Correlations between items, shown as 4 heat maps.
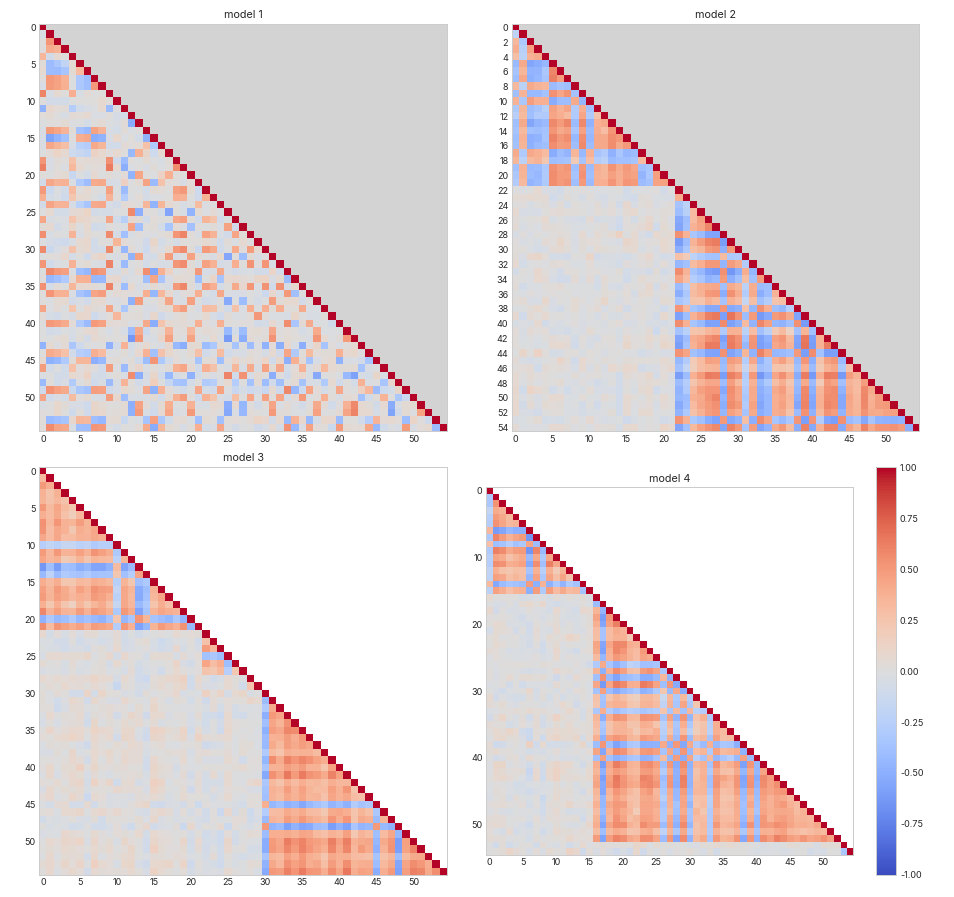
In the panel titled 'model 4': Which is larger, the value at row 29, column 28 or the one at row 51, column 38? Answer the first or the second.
the second
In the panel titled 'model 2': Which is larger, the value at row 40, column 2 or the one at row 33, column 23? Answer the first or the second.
the second
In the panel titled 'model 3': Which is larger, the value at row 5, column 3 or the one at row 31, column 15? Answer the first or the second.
the first
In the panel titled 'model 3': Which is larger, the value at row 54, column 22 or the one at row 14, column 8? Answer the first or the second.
the first
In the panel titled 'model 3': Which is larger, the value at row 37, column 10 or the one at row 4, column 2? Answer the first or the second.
the second
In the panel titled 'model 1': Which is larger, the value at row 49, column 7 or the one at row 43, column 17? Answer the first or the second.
the first
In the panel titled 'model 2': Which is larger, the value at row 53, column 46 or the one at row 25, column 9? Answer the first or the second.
the second
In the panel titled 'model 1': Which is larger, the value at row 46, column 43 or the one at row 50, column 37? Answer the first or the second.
the second
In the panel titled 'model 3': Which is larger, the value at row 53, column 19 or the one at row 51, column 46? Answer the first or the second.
the second
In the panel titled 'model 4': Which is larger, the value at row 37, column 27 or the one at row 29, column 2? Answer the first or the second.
the first
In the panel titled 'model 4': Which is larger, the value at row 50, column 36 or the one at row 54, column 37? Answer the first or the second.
the first
